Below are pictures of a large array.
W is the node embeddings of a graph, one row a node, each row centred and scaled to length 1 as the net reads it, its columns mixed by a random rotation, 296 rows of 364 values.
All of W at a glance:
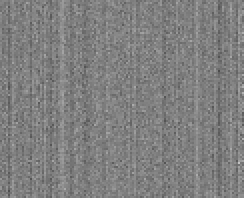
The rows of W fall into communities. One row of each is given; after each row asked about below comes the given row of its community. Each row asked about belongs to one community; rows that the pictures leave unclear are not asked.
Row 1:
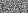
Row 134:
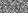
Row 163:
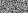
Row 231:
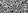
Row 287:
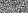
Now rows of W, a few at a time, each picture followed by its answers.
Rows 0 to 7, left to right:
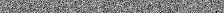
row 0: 231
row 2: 134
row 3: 1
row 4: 287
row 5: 134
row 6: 134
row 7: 231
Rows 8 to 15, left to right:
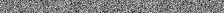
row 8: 1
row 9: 134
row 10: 231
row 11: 1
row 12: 1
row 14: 231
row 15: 134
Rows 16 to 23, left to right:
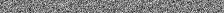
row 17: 134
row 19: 163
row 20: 287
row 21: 134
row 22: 163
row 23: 287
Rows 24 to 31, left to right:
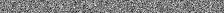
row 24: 287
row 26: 231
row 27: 231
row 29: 1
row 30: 134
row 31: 1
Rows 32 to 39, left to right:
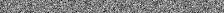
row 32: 287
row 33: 134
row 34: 287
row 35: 287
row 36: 134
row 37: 287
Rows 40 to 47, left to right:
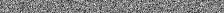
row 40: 231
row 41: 163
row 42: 163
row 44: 287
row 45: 163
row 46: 1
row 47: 287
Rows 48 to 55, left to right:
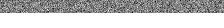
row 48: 287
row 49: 287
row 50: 287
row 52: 231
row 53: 231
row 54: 287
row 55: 231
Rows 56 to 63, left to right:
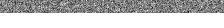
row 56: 231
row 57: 134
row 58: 287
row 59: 1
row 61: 231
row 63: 231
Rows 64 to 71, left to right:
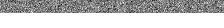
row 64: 163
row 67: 1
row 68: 134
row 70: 1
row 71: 134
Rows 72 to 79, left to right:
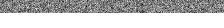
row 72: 287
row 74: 1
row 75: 134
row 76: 287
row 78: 1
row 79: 287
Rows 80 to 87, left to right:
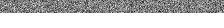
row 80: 1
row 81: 1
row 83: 287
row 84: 1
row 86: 1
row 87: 231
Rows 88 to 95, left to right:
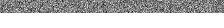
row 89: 287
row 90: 1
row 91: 1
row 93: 163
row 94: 134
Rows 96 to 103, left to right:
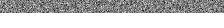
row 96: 231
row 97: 287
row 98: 134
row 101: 231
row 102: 134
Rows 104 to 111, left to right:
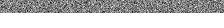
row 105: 231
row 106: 134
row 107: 287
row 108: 231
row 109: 231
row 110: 134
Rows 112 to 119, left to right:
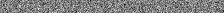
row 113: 287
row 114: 231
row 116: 163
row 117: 134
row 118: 163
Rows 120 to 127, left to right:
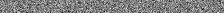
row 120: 1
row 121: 134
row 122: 231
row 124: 1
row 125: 163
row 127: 287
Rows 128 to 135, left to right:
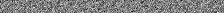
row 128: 287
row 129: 163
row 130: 287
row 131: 163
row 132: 287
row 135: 287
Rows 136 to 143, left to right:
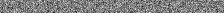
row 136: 134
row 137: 231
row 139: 287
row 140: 287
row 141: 134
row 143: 163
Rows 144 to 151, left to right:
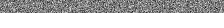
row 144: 1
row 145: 163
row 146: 1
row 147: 163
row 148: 231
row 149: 231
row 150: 134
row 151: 163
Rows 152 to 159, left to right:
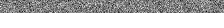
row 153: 287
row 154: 287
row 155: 231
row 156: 287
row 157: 1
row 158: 163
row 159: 231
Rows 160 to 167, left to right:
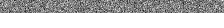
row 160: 287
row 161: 287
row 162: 287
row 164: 231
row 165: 287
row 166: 163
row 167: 287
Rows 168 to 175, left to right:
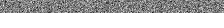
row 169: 1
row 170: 1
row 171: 231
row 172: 1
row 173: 1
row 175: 134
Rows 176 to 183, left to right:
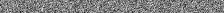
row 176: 231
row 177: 1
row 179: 1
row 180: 1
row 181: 1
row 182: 1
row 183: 287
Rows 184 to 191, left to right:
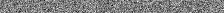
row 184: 287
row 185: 163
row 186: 1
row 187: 231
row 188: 231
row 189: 163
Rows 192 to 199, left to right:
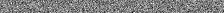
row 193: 287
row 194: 163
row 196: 287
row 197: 231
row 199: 163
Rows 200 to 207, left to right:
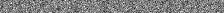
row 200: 134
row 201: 287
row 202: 134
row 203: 1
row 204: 1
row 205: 231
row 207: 287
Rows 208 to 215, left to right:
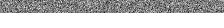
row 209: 287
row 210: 1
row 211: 231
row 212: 134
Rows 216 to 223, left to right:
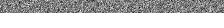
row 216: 134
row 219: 287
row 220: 1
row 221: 1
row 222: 1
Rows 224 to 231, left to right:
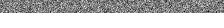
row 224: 1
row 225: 134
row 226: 287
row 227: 1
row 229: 134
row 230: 287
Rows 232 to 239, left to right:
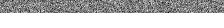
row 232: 287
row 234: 287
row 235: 163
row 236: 231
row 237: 231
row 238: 1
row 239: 163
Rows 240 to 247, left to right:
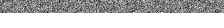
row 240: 287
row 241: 287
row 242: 287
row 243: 163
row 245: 231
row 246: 134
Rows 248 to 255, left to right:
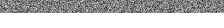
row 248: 231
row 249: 163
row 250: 287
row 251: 163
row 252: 231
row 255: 231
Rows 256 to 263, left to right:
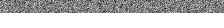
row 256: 231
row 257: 231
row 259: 287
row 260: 134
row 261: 287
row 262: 1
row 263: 1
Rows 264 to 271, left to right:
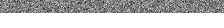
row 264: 231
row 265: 163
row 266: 231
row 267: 163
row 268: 134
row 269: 287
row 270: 231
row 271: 134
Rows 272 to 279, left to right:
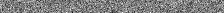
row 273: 231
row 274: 1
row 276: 1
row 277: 163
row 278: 231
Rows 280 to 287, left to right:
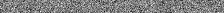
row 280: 1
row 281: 134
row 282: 231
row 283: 231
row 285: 231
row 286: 134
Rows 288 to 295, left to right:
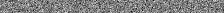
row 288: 163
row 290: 1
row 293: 134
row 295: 163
